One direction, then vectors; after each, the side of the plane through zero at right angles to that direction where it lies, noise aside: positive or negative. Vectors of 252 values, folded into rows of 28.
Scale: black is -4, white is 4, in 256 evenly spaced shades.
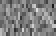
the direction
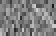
positive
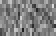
negative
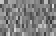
negative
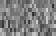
positive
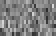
negative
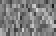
positive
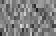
negative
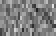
negative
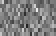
positive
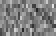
negative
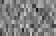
negative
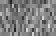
positive
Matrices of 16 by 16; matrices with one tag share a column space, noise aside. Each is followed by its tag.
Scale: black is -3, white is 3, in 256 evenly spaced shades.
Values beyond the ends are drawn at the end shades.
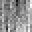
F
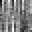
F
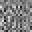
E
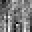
F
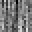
F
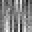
F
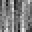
F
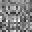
E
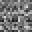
E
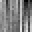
F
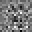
E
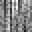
F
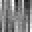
F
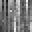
F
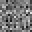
E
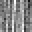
F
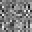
E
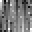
F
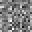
E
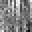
F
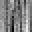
F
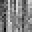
F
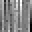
F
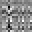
E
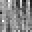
F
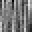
F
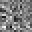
E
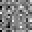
E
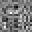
E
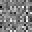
E
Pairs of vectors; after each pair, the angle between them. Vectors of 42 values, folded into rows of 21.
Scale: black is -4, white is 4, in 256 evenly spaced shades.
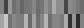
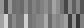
nearly parallel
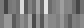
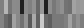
nearly opposite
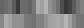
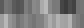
nearly parallel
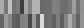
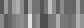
partly opposed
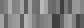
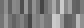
nearly opposite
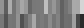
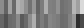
nearly parallel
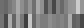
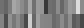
nearly parallel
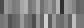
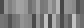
nearly parallel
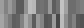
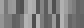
nearly parallel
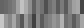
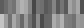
nearly parallel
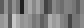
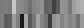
orthogonal
